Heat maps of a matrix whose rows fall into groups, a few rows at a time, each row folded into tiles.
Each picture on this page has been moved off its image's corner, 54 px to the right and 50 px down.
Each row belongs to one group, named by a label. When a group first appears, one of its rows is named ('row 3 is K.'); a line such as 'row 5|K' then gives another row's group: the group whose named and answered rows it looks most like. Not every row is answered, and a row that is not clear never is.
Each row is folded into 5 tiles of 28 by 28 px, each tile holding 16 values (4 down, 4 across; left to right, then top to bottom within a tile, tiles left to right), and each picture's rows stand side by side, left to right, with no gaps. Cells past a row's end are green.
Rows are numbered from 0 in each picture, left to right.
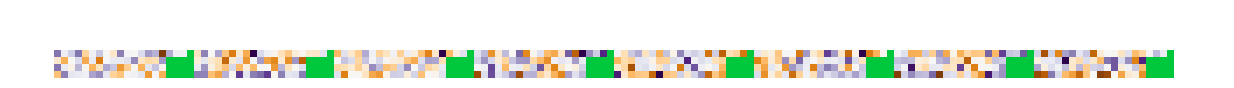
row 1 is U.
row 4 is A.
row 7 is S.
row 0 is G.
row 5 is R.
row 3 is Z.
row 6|Z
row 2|R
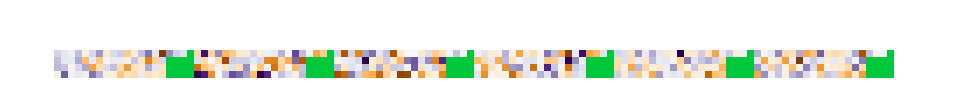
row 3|R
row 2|S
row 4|A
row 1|U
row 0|G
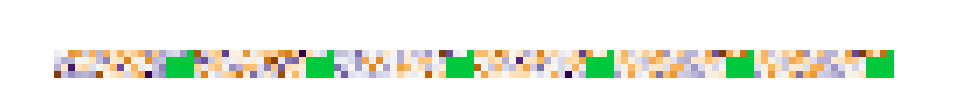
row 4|A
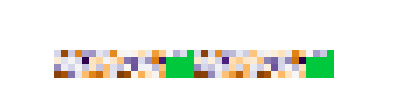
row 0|S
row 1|S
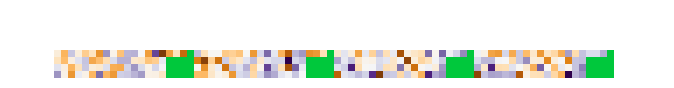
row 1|R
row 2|Z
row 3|Z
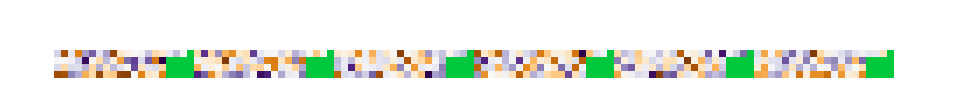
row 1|U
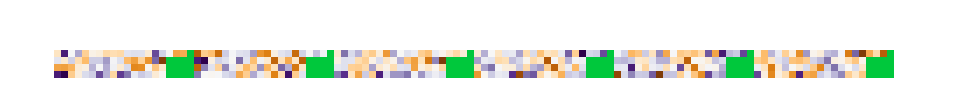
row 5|A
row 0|U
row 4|Z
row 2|U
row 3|Z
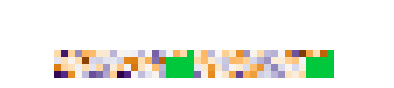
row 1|A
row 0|U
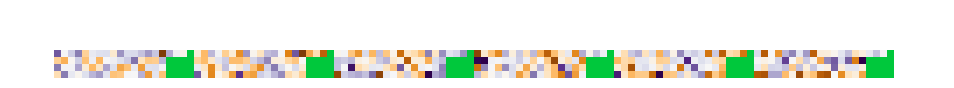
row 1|A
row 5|S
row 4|A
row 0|G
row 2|Z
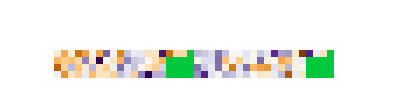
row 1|G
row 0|R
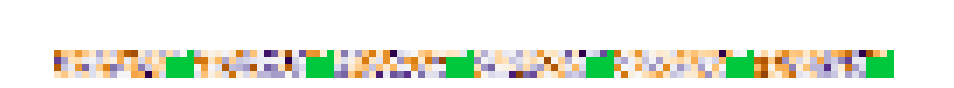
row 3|Z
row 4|R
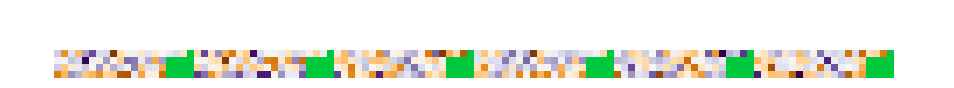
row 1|U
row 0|S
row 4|Z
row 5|A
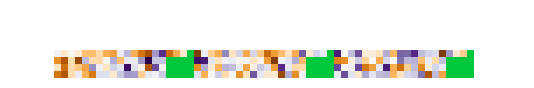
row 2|G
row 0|R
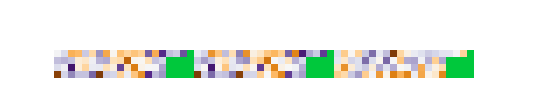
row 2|S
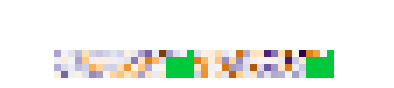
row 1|R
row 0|G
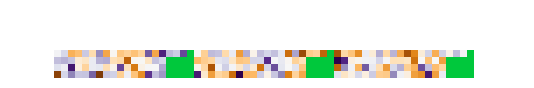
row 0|Z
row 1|A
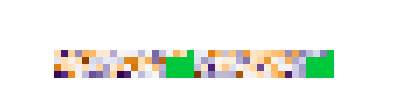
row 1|Z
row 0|U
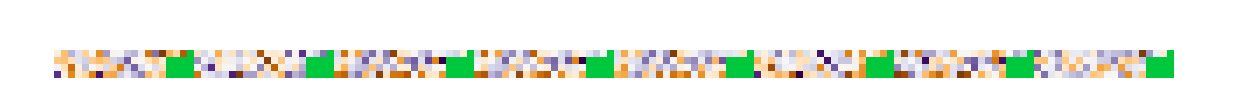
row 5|A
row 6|S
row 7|G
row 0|A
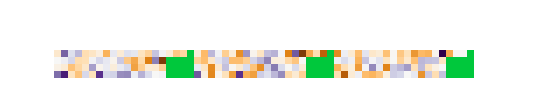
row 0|U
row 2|R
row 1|A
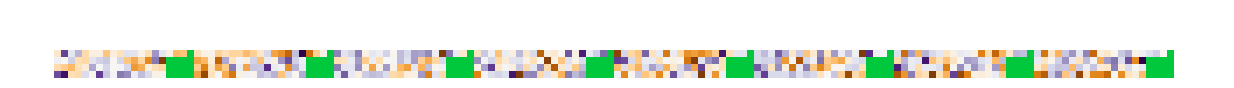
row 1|R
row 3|Z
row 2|G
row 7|S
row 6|S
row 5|G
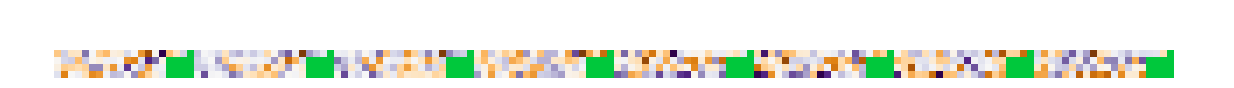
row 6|A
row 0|R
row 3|A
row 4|U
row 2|G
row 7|S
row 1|G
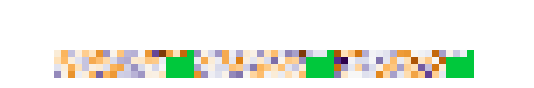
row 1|G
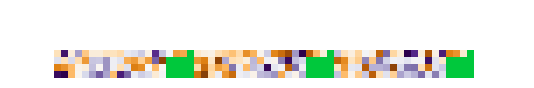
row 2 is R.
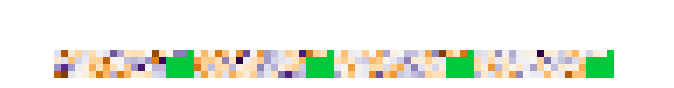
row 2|A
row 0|S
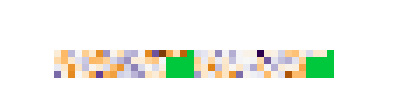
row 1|A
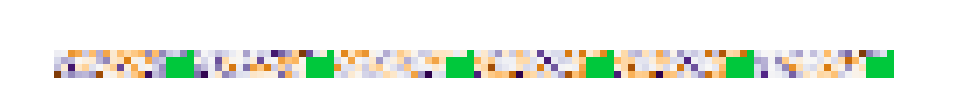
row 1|G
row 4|A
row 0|Z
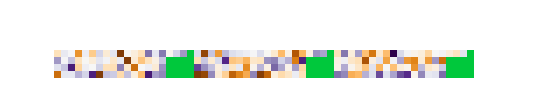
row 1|S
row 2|U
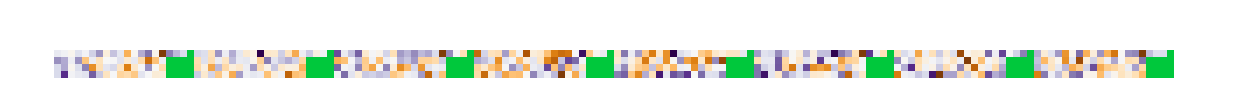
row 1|A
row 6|Z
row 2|G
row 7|G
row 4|U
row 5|G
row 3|R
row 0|G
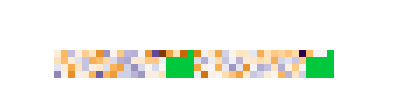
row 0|A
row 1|R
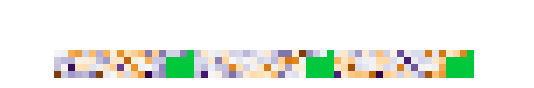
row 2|A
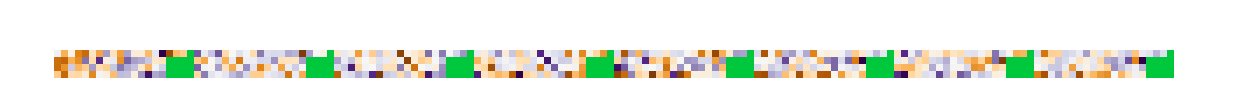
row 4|S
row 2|Z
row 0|R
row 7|S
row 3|A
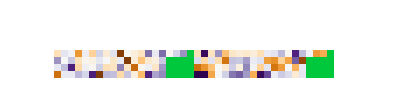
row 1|U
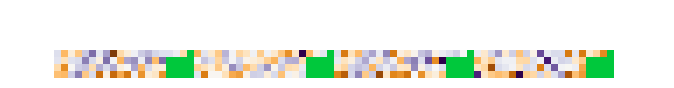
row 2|S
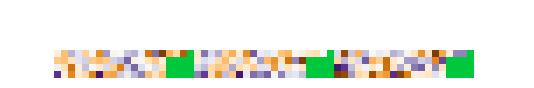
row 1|U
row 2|S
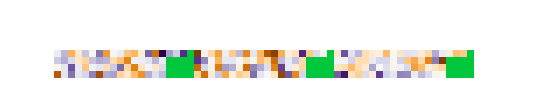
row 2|U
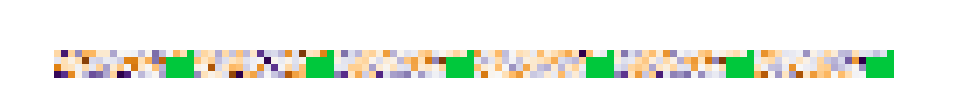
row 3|R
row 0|U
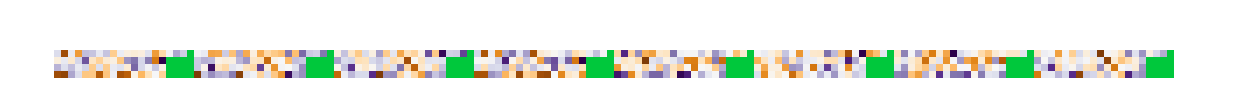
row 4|U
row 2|Z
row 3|S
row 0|S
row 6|U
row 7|Z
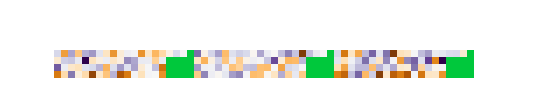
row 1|G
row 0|S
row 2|S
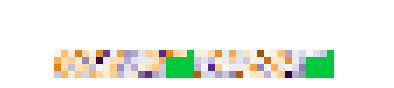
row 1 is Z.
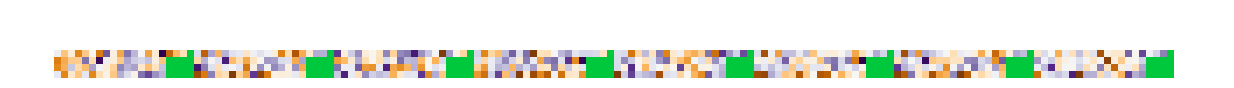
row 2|G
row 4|Z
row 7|Z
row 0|R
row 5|S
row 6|S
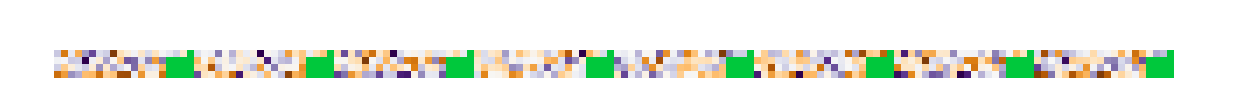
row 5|A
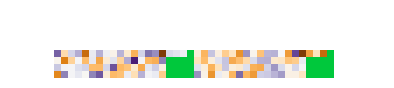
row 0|G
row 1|A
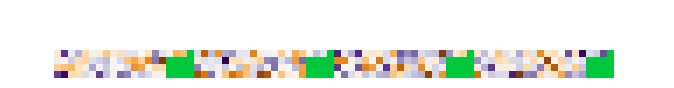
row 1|S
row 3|Z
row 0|U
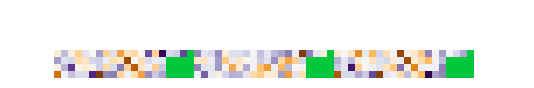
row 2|Z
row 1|G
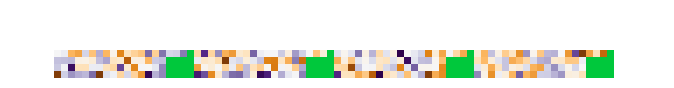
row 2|A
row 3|A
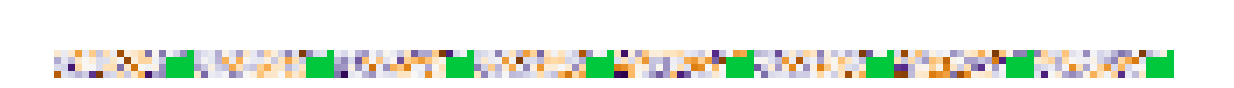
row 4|U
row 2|G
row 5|G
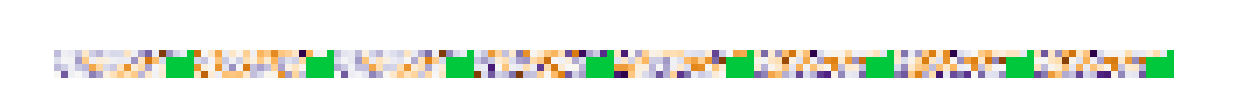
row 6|U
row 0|G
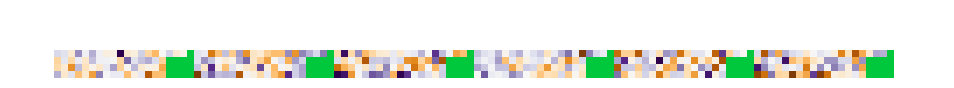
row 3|G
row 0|A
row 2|U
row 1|Z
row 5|S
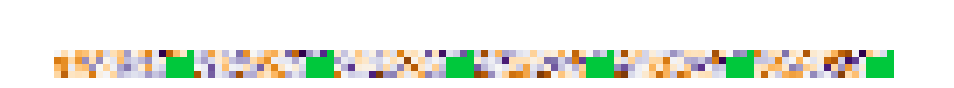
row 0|R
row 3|S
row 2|Z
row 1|Z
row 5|R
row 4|S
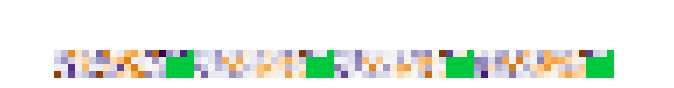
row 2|G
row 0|Z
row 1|G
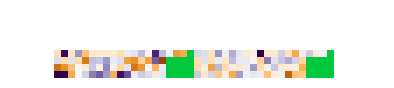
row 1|A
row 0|U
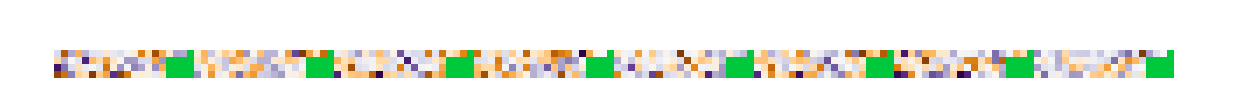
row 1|A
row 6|U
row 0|S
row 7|G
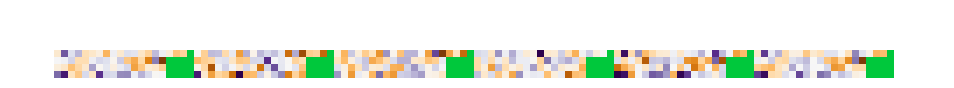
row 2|A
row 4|U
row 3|A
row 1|A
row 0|U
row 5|U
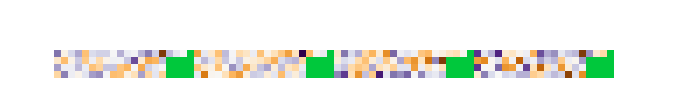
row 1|R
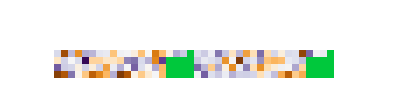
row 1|G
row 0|S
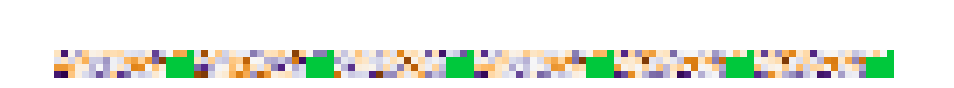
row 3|U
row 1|S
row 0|U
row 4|U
